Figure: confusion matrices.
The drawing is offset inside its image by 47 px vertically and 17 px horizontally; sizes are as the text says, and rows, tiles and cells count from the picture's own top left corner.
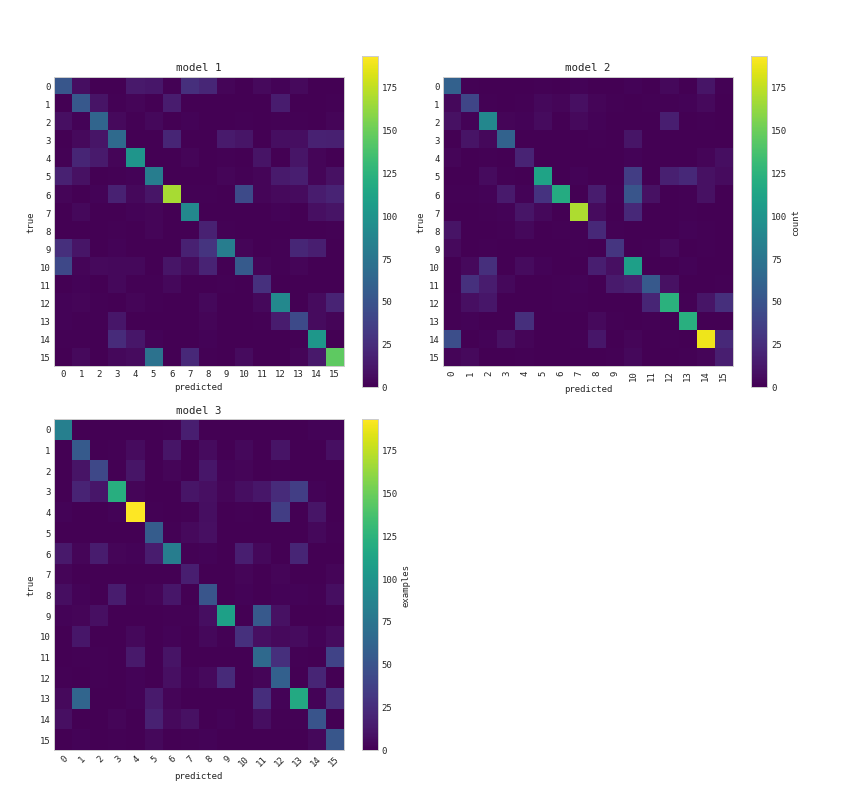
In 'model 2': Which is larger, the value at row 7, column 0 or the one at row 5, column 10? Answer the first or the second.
the second
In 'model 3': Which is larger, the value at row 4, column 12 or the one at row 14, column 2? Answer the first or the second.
the first
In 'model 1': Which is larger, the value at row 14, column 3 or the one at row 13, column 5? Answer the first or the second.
the first
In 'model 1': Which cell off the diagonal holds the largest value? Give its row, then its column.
15, 5
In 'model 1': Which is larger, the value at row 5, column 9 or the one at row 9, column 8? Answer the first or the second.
the second
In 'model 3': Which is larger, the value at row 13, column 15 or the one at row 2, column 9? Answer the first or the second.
the first
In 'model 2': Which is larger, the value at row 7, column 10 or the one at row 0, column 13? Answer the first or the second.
the first
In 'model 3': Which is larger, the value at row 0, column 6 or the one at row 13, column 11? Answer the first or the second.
the second
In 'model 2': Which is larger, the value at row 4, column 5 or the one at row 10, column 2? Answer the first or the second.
the second
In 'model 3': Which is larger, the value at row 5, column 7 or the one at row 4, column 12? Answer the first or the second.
the second
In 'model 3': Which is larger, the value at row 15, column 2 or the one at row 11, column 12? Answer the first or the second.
the second
